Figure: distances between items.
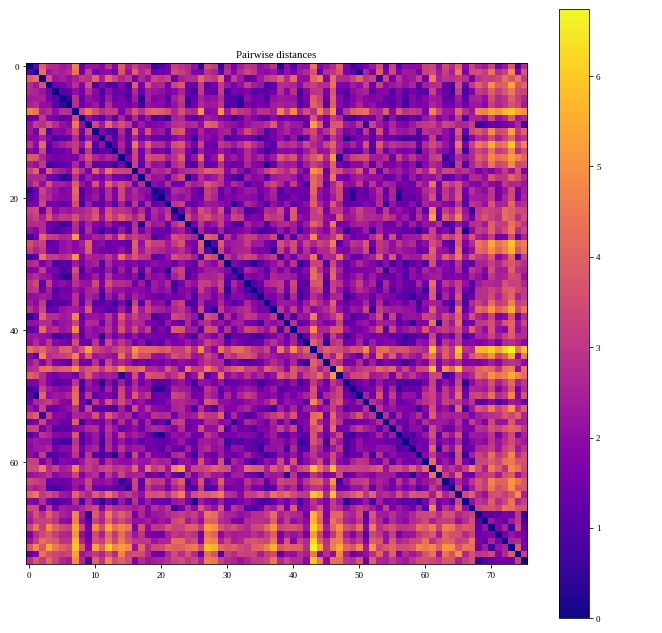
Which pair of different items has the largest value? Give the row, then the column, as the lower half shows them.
73, 43
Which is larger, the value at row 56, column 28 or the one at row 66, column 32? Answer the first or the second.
the first
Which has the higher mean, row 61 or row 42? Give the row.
61
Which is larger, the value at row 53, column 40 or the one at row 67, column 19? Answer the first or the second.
the first
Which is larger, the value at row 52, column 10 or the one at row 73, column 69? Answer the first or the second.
the second
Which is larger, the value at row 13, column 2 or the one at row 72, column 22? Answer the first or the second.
the second
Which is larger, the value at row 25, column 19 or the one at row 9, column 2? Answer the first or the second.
the second
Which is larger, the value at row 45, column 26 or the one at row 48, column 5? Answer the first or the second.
the first
